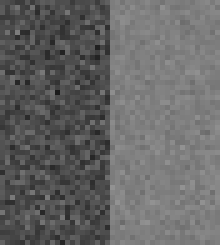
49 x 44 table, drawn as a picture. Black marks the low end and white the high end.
It is made of 1 by 2 panels. Panel 1,1: low, fine-grained. Panel 1,2: middling, fine-grained, faint in contrast.
